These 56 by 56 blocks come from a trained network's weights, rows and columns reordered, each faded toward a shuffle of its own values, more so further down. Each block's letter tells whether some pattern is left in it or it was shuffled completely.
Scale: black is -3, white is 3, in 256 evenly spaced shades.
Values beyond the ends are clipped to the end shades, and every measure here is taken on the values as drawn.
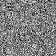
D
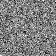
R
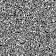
R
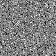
D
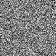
D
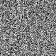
D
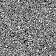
R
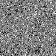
D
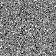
D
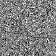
D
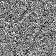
R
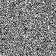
R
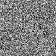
D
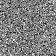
R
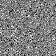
D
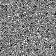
R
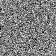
R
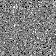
D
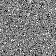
R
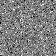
R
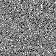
R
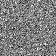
D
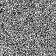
D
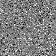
D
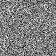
R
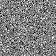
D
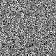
D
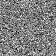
R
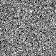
D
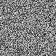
D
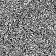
R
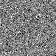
R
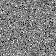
R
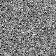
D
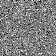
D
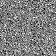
D
